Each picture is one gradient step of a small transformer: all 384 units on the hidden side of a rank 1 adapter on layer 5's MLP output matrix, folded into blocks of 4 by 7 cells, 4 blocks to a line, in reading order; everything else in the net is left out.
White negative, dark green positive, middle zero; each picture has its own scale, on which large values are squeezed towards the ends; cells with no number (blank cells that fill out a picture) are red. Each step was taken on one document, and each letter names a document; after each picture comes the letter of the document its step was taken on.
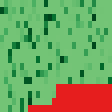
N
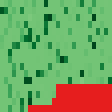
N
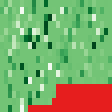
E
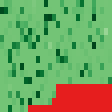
E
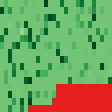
N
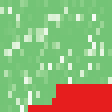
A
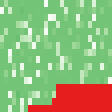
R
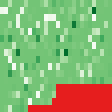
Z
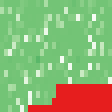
A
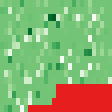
A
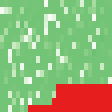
R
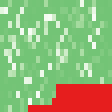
Z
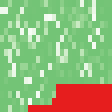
Z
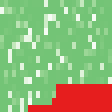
R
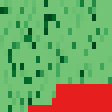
E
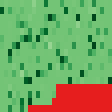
R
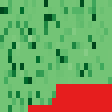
E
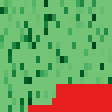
N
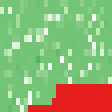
A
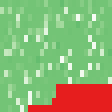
A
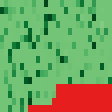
N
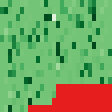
Z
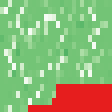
Z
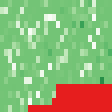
Z
